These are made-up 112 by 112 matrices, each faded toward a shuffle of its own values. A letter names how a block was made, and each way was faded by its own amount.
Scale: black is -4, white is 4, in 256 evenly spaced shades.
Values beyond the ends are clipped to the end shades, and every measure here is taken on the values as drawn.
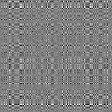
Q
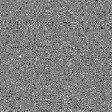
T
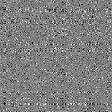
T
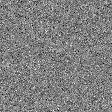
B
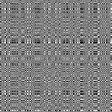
Q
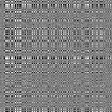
Q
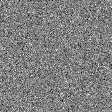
B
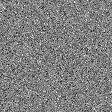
B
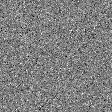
B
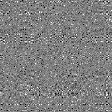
T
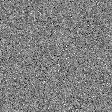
B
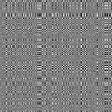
Q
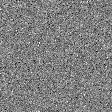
B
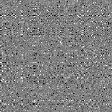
T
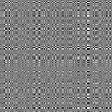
Q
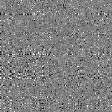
T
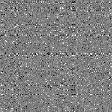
T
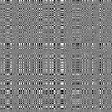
Q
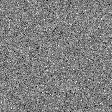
B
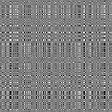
Q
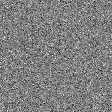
B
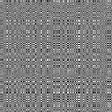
Q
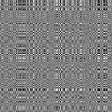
Q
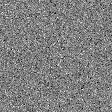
B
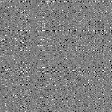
T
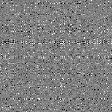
T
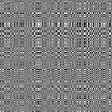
Q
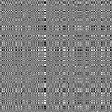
Q
